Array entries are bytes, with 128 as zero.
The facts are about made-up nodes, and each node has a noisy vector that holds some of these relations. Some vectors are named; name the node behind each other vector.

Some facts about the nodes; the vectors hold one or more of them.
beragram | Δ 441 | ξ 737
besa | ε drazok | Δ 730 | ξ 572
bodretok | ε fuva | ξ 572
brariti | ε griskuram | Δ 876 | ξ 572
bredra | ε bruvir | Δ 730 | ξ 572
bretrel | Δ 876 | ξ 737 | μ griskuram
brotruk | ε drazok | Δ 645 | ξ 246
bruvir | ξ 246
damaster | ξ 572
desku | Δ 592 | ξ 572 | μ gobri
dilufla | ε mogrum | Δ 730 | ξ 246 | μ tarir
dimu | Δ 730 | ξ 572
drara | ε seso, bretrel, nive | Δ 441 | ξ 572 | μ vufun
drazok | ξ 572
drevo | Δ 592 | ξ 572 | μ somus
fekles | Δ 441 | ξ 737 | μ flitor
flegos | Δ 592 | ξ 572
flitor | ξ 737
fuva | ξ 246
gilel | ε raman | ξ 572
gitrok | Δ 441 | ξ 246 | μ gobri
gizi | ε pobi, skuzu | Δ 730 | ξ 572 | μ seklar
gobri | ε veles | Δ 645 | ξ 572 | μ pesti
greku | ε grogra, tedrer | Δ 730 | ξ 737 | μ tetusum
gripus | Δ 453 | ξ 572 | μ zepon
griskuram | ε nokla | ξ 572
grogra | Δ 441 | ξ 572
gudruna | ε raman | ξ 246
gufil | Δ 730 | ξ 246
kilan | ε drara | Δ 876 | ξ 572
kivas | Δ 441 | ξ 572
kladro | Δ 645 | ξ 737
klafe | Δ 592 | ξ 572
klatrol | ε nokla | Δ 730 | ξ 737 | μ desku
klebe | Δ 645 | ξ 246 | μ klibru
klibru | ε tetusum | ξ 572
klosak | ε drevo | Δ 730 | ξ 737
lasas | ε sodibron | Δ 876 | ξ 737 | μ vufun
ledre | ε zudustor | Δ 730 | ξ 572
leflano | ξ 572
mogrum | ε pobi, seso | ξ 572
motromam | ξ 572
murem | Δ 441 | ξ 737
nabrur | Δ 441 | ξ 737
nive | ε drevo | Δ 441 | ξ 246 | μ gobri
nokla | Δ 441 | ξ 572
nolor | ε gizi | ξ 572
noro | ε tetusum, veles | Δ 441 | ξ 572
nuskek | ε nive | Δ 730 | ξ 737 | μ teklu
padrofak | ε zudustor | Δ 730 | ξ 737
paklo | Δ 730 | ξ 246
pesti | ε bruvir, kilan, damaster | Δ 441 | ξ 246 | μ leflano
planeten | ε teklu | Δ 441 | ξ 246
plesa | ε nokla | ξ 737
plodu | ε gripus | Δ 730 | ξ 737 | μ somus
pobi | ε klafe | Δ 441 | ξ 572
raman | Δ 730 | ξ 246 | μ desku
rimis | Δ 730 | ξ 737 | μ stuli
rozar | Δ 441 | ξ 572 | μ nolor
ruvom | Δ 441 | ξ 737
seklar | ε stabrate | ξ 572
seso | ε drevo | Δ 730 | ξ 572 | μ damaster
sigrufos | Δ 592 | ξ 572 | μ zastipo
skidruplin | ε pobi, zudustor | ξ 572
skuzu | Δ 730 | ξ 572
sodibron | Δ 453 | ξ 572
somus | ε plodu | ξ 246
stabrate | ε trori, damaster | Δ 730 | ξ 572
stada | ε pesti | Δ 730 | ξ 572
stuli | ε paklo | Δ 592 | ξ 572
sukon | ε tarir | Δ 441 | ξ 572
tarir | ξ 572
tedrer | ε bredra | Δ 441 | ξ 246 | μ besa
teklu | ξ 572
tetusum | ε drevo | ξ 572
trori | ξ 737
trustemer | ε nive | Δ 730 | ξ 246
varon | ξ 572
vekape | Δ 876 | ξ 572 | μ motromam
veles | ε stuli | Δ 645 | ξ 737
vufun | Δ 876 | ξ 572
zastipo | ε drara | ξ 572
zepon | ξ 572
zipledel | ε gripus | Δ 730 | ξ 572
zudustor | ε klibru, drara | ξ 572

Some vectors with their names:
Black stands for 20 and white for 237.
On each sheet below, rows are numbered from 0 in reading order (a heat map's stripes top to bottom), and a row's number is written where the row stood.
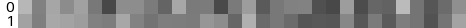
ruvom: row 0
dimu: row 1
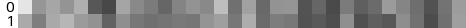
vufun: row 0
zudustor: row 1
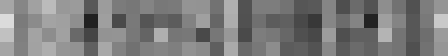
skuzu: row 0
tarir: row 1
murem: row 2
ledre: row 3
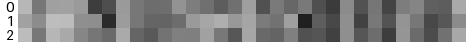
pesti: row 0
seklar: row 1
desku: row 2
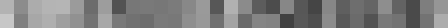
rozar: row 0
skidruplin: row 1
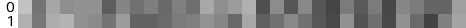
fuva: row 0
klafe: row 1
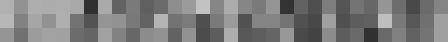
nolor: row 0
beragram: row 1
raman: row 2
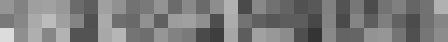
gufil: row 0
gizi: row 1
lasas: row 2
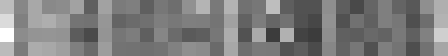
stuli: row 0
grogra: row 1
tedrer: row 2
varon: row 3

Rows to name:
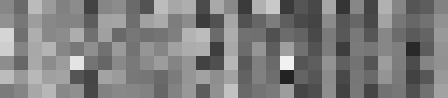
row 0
flitor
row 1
klatrol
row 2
bodretok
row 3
vekape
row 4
plodu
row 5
zepon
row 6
klebe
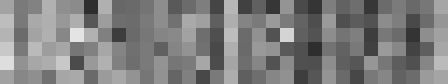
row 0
dilufla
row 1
gilel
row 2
drevo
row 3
sodibron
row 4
drara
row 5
rimis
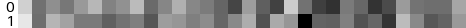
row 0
greku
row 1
griskuram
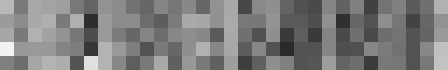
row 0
bruvir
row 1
klibru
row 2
gobri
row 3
besa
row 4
sigrufos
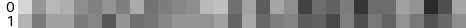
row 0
motromam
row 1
brariti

